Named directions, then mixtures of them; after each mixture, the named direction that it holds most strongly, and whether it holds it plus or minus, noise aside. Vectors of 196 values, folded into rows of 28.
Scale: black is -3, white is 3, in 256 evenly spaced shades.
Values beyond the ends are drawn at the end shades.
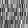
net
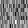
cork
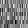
net, plus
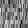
net, minus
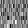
cork, plus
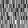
cork, plus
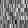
cork, minus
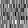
cork, plus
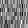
net, plus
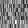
cork, plus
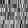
net, minus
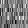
net, plus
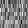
net, minus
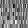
net, minus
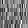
net, plus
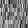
net, minus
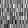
cork, minus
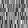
cork, plus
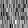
cork, plus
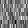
cork, minus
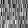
net, minus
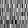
cork, minus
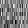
net, plus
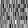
cork, plus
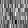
cork, minus
